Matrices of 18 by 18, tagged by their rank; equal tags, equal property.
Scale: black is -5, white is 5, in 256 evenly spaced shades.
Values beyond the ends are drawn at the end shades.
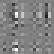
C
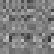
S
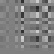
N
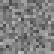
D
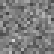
D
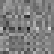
S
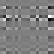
N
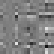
C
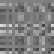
C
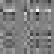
C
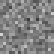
D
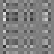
N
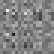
S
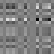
N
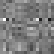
S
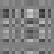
N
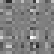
C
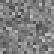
D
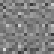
S
